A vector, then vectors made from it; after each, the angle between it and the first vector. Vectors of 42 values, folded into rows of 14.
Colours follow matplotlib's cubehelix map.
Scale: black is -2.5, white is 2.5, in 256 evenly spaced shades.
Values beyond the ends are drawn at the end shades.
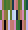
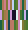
nearly opposite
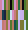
orthogonal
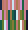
nearly opposite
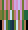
partly opposed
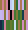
orthogonal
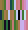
orthogonal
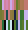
orthogonal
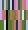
orthogonal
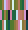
nearly opposite
